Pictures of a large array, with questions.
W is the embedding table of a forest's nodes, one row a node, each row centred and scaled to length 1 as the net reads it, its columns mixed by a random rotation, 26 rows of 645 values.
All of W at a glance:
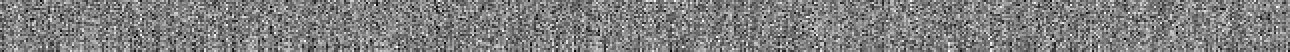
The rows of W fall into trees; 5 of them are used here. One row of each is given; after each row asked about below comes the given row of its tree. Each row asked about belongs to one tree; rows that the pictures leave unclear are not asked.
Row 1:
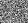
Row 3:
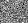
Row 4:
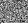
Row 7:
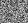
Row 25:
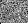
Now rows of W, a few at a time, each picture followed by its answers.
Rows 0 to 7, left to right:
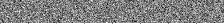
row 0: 4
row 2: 4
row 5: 3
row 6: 1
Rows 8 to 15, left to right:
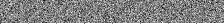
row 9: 7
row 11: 1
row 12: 4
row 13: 3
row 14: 1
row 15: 7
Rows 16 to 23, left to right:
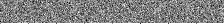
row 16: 3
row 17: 7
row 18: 25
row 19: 4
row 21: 25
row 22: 25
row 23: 1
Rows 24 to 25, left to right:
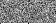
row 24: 25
